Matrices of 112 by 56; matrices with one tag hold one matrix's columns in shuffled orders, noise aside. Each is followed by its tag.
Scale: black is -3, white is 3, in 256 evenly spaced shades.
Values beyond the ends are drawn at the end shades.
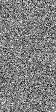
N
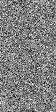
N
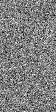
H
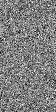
H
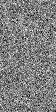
H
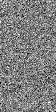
N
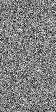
H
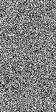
N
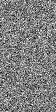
H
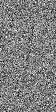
H
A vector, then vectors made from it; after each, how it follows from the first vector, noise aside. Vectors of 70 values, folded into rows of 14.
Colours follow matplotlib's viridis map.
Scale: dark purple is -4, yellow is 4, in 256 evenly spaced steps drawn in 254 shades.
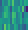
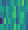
reversed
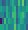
reversed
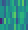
reversed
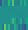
partly zeroed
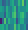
reversed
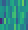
reversed
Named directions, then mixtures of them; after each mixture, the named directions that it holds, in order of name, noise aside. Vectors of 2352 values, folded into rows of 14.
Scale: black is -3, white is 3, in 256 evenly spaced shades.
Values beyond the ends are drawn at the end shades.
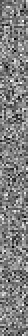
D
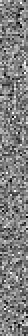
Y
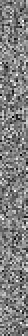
D, Y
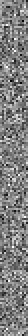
D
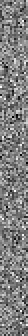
D, Y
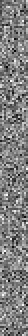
D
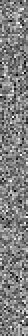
D, Y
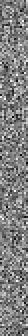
D, Y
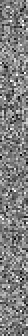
D, Y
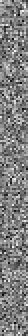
D, Y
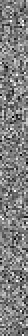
D, Y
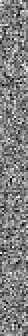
D, Y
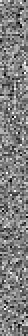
Y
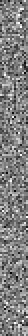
Y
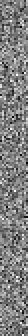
D, Y
